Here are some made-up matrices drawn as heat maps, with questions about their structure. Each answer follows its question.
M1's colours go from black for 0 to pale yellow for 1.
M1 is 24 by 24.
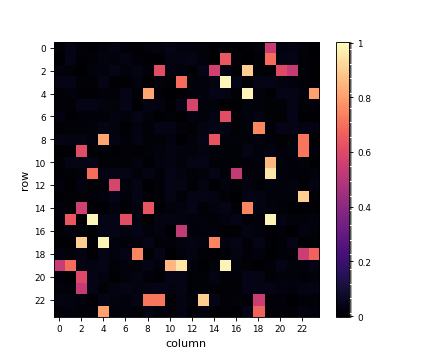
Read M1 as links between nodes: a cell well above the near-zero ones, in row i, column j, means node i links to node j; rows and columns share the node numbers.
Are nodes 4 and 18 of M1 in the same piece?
yes
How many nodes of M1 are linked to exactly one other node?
10
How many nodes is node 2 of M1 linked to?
5
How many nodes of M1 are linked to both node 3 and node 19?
2
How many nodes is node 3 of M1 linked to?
2
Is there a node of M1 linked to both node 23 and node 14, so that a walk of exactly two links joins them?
no
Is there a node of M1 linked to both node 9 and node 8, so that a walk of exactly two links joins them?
yes
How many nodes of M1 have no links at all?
0
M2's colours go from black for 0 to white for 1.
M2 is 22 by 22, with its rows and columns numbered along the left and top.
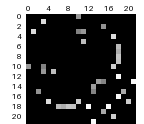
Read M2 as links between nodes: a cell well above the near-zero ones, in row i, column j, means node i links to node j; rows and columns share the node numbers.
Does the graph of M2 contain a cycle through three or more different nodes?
no
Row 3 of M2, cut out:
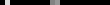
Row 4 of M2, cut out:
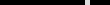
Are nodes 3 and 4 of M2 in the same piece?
yes
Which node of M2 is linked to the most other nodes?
node 18
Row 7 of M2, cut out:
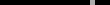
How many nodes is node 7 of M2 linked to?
1
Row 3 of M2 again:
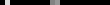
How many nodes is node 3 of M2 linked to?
3
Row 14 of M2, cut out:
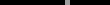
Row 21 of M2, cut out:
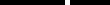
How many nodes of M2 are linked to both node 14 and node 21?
1
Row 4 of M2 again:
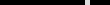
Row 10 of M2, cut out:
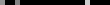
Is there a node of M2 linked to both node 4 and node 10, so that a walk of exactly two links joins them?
yes
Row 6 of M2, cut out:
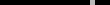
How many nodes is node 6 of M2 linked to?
1
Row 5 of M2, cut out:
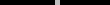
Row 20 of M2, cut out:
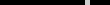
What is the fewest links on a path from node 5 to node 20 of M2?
5
